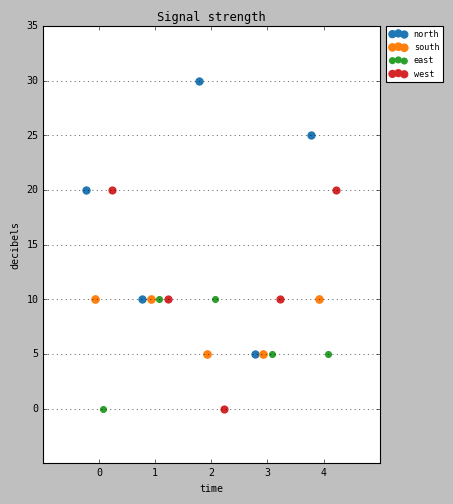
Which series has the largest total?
north
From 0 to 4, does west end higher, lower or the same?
the same
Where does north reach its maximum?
2
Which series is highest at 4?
north
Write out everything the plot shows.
Title: Signal strength
x-axis: time, ticks 0 1 2 3 4
y-axis: decibels, ticks 0 5 10 15 20 25 30 35
Legend: north, south, east, west
Values:
north: 20 10 30 5 25
south: 10 10 5 5 10
east: 0 10 10 5 5
west: 20 10 0 10 20
